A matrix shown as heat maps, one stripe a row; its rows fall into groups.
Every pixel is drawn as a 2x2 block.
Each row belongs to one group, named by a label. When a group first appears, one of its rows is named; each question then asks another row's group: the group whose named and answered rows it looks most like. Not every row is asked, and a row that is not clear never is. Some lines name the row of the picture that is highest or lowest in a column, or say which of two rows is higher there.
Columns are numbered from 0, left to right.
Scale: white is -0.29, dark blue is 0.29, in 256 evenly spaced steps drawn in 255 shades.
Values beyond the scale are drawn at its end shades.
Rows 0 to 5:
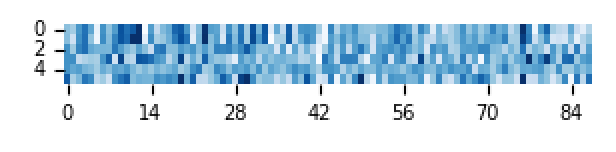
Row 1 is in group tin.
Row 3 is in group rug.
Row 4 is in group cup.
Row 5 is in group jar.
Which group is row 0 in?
tin
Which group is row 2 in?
jar
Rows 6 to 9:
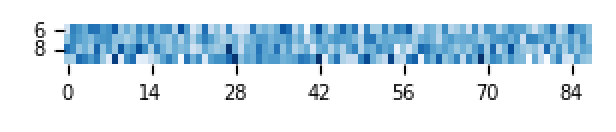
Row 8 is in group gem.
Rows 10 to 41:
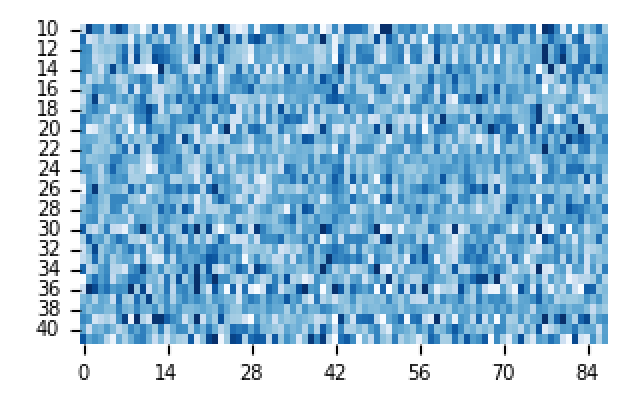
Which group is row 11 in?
cup
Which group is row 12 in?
rug
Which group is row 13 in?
rug
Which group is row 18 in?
tin
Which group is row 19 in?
gem
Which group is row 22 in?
rug
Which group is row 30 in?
jar
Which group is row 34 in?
jar
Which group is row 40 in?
jar
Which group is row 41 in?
cup
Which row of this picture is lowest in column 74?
33
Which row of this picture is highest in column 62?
30
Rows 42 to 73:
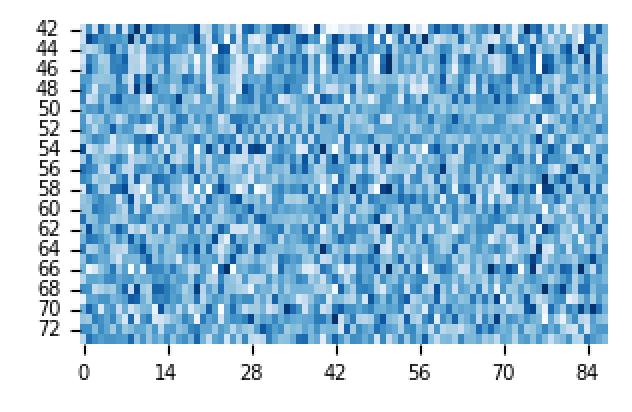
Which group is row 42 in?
gem
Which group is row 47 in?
gem
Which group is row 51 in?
jar
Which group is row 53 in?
tin
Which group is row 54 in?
cup
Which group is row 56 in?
gem
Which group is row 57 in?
rug
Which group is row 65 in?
tin
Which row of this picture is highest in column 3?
42
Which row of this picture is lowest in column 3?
70
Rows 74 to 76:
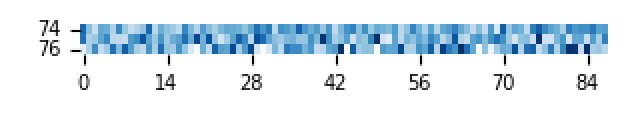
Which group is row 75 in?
jar
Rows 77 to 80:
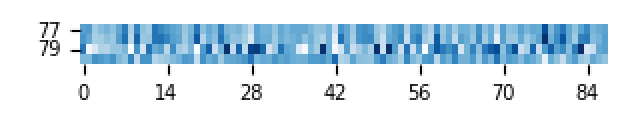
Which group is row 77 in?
rug
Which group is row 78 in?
rug
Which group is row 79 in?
cup
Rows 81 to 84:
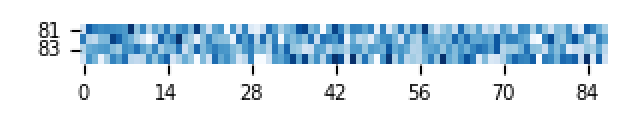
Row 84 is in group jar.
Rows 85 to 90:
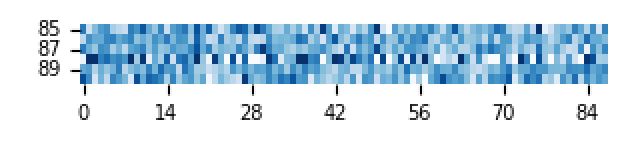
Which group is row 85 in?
jar
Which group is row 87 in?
jar
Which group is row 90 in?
gem
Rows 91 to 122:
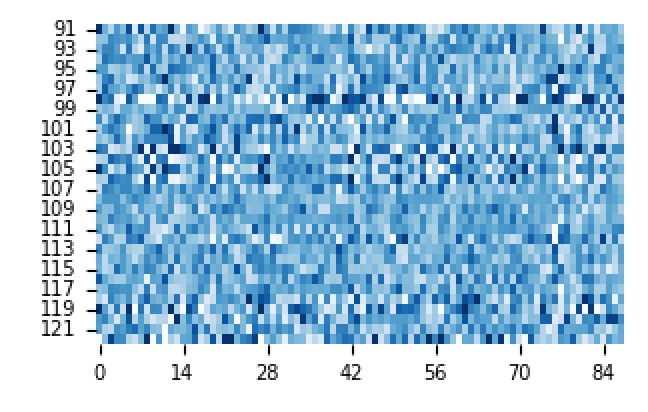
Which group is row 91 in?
gem
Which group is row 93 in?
gem
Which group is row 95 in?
rug
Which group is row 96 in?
tin
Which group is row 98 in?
gem
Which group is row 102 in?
tin
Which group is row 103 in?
rug
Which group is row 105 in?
gem
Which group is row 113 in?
jar
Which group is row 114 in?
jar
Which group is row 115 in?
tin
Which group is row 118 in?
jar
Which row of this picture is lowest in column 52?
98
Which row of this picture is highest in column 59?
103
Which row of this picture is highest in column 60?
98
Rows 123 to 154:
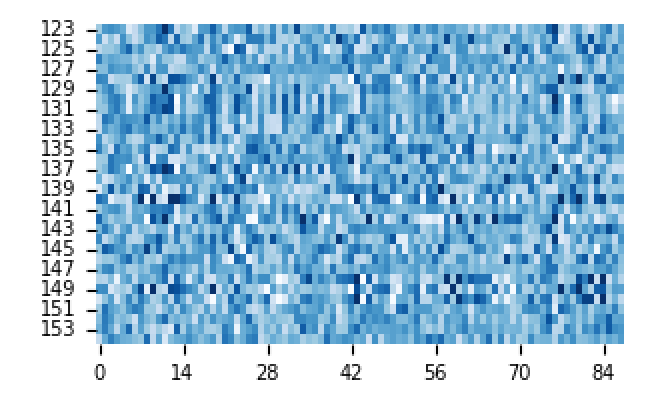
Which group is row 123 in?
tin
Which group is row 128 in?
rug
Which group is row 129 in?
tin
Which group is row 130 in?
tin
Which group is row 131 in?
tin
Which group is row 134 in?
jar
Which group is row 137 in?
tin
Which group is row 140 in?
rug
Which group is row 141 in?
tin
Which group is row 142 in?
gem
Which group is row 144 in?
jar
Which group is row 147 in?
tin
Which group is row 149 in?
rug
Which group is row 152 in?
tin
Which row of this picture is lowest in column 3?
148
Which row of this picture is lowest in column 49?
150
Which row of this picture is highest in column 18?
130
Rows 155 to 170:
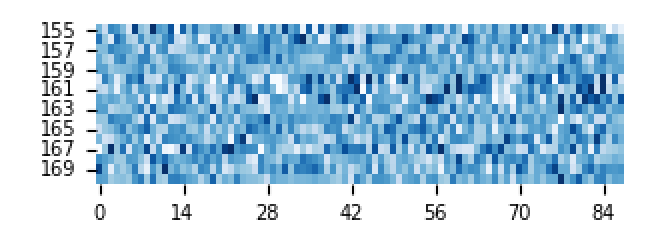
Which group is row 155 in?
tin
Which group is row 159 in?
rug
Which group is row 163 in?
rug
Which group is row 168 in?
gem
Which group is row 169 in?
gem
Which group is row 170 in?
rug
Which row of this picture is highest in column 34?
156
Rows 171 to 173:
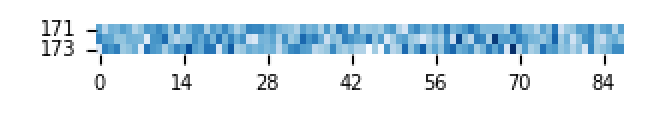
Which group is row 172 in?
gem
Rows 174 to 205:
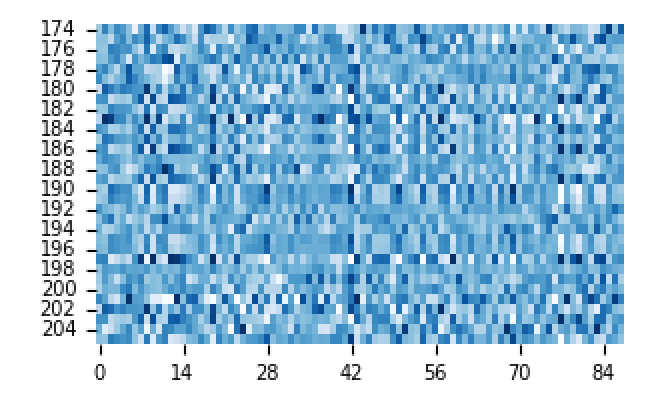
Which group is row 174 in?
tin
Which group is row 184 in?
rug
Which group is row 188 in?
tin
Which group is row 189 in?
rug
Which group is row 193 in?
tin
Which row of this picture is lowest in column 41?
174
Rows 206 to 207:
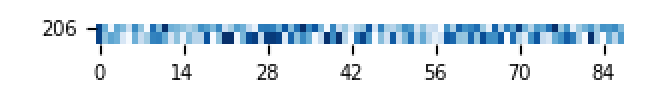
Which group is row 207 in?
cup
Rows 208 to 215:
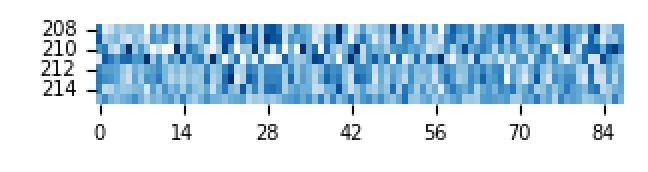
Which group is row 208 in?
cup
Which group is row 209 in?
cup
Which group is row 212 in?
cup
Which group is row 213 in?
cup
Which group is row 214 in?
cup
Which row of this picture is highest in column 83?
208
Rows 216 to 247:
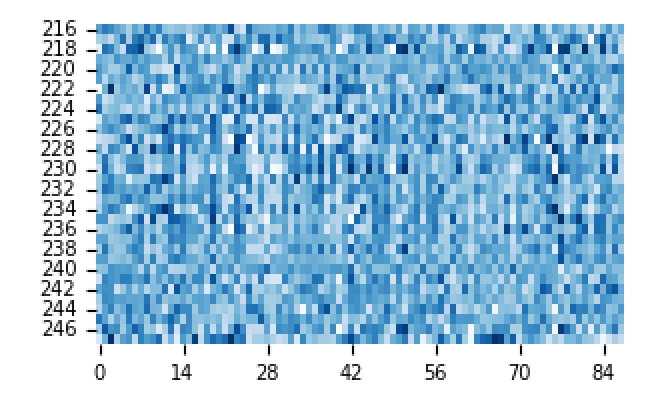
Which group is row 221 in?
jar
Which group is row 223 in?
cup
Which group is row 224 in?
cup
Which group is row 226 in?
tin
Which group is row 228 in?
tin
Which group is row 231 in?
tin
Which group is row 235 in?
rug
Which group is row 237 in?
rug
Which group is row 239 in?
rug
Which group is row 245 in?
gem
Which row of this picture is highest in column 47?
230
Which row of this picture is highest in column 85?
242
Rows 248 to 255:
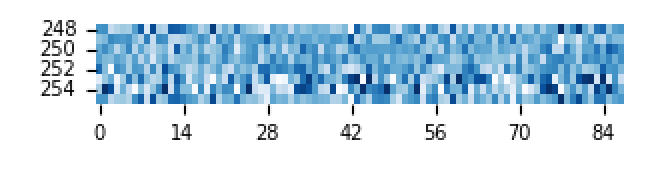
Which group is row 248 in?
rug
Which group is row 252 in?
gem
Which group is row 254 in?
tin
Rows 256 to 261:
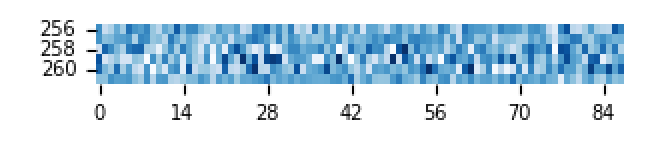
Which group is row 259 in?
cup
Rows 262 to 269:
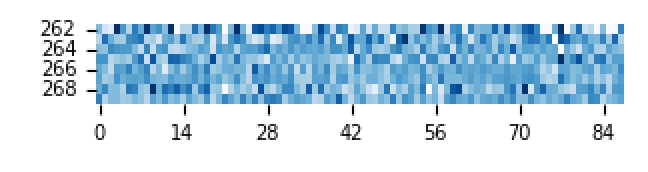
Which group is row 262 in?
tin
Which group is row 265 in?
rug
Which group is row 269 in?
cup
